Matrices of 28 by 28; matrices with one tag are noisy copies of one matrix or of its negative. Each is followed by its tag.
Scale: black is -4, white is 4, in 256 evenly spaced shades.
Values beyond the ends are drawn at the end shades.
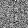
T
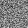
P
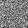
P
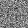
T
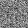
T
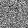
T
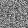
T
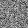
T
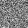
P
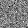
T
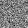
P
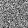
P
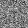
T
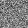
P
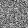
T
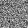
P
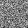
P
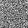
P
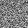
P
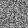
T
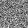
P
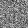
T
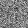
T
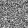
P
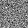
P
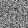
T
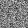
T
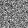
P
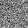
P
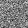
P
